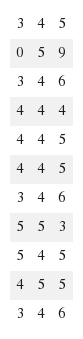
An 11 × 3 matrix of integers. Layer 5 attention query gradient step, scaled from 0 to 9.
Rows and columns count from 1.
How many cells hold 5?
10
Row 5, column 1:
4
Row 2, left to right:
0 5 9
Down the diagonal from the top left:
3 5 6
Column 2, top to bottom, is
4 5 4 4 4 4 4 5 4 5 4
